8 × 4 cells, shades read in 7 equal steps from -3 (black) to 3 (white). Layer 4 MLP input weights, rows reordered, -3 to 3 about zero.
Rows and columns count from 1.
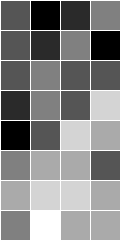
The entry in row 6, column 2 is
1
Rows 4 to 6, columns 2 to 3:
0 -1 / -1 2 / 1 1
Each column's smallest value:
-3 -3 -2 -3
